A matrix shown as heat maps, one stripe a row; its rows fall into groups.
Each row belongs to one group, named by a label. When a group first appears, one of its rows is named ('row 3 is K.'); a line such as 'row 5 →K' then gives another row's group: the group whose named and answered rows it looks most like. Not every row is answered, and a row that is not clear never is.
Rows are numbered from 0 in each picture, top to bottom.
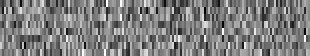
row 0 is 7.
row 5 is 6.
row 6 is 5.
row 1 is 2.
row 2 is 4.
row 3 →7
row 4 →2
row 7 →4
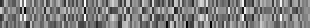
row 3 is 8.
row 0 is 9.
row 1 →5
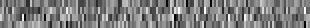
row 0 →8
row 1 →6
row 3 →2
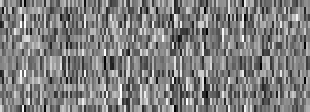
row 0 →5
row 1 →2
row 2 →9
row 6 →2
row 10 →9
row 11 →2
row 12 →4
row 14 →4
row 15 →5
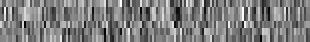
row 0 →4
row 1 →2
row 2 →2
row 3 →5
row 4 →8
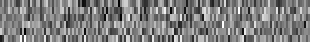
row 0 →8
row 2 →8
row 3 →2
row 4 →5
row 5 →9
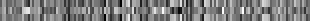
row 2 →8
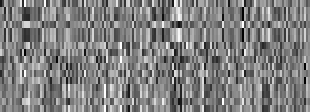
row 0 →9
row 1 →6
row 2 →6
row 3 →2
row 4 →6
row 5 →6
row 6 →4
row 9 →2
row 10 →9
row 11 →2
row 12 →4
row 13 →4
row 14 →2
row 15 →4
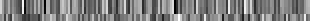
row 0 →5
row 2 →6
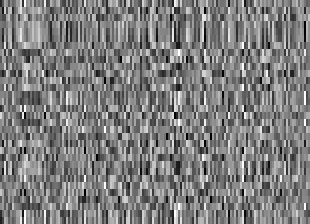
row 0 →9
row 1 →2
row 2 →7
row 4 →2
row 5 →2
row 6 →2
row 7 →6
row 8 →8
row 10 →7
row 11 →8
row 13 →6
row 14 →6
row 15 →9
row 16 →5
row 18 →4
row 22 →7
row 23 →2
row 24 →2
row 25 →9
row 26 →4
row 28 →8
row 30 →9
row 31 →9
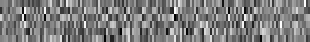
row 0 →6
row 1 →9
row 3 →9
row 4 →8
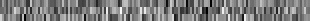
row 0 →8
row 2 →5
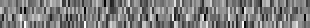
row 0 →8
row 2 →2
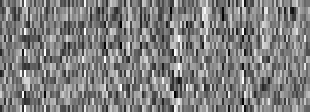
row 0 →9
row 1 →7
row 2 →7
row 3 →8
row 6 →8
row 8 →4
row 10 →9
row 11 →2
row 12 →4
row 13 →5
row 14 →6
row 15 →9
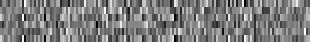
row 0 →9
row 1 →4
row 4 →6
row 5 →5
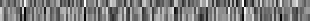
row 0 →9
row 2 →5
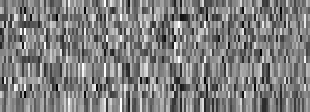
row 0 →4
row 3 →6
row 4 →9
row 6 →9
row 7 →8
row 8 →6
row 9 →4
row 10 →4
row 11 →2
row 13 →5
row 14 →4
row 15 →4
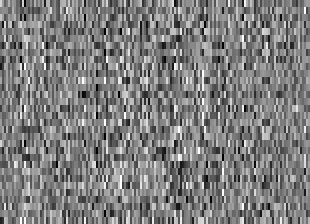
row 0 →5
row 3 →2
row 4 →8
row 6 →7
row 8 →7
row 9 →9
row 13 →8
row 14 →7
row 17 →4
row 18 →6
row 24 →2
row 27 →2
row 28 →8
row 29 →2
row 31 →9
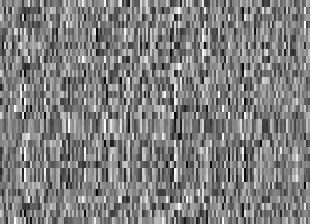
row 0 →4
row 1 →6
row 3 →6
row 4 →7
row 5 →7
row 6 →2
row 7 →7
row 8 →4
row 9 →6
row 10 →5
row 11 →8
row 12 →9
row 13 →7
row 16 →5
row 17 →4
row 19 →2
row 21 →9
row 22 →9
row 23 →8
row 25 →9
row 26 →2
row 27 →7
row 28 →4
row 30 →5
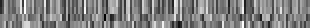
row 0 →9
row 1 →9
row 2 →8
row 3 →2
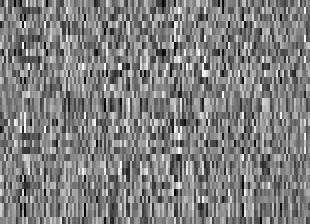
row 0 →7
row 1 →6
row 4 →8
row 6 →5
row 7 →7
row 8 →6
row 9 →4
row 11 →5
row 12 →4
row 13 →2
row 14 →8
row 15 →8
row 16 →9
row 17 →7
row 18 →9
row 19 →6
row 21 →6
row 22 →2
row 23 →4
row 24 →4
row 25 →5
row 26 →6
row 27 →5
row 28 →7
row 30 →5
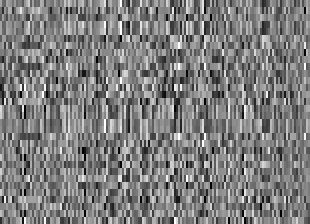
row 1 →2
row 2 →8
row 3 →4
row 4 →4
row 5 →8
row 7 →2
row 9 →6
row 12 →9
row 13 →7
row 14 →2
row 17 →4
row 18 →4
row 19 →6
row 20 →7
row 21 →8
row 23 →8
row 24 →5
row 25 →4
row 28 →2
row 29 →8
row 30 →5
